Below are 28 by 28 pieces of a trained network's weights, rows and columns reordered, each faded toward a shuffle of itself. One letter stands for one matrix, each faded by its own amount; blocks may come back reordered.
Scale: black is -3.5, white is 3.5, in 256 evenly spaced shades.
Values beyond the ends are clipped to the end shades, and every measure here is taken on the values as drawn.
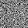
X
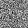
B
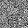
B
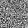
X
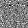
X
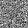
B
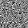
X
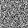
B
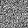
X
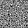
X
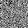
X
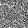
X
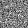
B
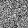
B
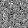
X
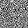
X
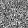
B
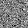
X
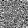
X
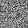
B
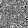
X
